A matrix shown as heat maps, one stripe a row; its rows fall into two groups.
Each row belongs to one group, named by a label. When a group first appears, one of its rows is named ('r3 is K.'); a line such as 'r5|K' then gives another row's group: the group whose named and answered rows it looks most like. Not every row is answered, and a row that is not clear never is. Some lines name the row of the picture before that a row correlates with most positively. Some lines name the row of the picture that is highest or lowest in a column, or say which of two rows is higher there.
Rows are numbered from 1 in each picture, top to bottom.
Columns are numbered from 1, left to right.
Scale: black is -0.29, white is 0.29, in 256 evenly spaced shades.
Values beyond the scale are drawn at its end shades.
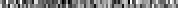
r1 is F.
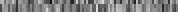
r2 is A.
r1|F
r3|A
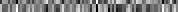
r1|A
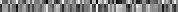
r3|A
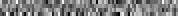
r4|F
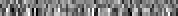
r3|F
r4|F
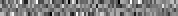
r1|F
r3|A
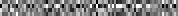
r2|A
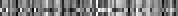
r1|A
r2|A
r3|F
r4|A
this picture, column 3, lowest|3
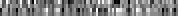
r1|F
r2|F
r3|A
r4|A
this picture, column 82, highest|1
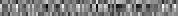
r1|A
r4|F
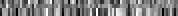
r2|F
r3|A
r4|A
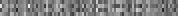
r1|A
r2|F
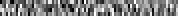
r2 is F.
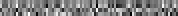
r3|A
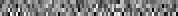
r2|A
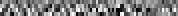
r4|F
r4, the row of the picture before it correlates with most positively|1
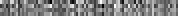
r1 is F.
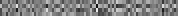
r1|A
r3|A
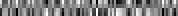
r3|A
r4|A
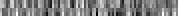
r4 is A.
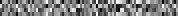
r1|A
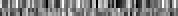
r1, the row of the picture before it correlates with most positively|2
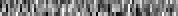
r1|F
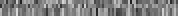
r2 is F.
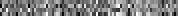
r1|A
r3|F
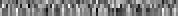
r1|A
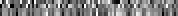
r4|A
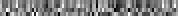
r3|F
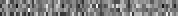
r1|F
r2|A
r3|F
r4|F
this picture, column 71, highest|4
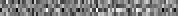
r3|A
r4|F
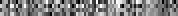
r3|A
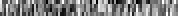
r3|F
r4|F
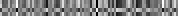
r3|A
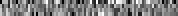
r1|A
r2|F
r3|F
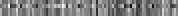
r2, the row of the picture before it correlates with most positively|4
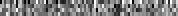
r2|F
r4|F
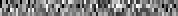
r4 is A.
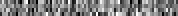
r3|F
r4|A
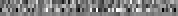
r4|F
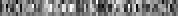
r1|A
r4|A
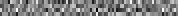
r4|A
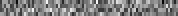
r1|A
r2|F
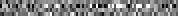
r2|A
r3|F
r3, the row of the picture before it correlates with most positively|2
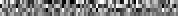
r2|A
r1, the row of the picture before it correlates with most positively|3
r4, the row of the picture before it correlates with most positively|1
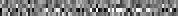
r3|A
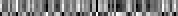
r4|A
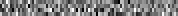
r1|F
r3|F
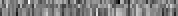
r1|F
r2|F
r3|A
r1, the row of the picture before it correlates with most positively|1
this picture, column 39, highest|2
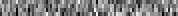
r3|F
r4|A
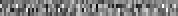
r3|F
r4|F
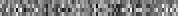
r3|F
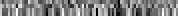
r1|F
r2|F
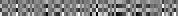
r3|A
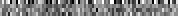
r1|F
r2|F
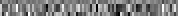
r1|A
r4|F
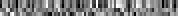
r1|A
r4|F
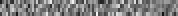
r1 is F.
